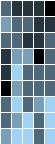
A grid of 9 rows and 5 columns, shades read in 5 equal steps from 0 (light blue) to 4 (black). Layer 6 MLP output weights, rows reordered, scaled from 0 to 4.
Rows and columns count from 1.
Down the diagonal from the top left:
2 2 3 4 2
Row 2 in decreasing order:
3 3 2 2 1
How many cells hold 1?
7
